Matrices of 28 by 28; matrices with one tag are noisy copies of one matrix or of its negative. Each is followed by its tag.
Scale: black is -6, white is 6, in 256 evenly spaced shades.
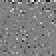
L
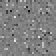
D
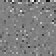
L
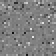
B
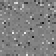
B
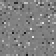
B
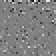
L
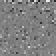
L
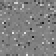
B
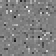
D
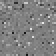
B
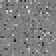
D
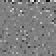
L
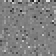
L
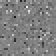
D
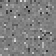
D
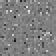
D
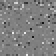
B
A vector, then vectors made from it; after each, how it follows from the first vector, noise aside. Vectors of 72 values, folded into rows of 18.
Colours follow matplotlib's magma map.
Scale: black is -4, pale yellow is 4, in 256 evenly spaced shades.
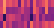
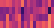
reversed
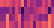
reversed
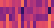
reversed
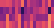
reversed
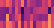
reversed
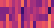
reversed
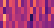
sign-scrambled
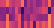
reversed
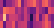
sign-scrambled
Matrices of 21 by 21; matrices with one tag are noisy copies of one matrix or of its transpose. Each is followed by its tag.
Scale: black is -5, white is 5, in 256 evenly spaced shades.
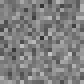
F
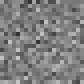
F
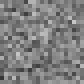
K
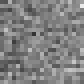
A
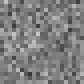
K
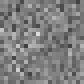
K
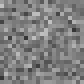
K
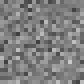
F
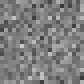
F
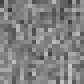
A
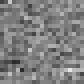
A
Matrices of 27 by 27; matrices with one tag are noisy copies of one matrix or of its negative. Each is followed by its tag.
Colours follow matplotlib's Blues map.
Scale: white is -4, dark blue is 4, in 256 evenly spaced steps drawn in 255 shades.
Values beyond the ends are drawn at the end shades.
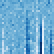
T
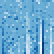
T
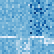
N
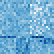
N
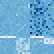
N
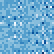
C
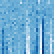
T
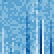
T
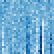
T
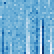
T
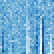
T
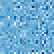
C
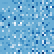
C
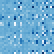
C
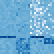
N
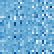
C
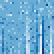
T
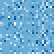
C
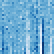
T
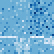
N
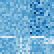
N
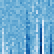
T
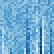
T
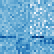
N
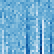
T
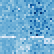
N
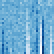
T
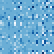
C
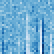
T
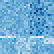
N
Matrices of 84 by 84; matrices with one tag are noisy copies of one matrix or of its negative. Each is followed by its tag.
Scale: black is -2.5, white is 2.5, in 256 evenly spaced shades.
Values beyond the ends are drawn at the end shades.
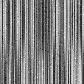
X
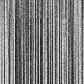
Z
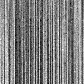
Z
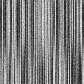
X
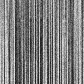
Z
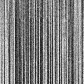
Z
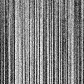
Z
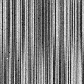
X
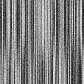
X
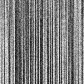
Z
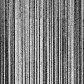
Z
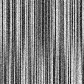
X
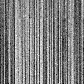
Z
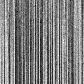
Z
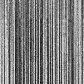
Z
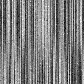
X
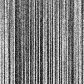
Z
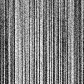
Z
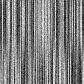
X
